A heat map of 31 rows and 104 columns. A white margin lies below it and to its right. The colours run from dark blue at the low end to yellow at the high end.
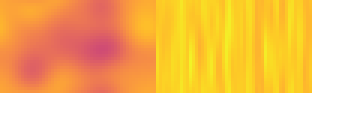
The table splits into one row of 2 panels. Panel 1,1: high, smooth. Panel 1,2: very high, streaked downward, faint in contrast.
